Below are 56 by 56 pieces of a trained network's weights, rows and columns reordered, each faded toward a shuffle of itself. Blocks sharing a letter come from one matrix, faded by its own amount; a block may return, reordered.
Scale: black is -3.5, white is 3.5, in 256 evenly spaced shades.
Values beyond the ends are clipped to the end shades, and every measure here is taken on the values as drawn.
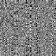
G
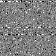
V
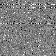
V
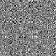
G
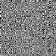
G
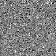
V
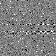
V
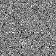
V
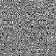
G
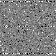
V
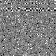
V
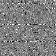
V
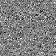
V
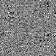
G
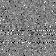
V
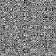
G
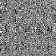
G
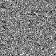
V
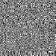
G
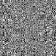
G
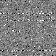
V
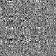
G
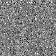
V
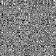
G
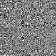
G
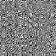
G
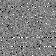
V
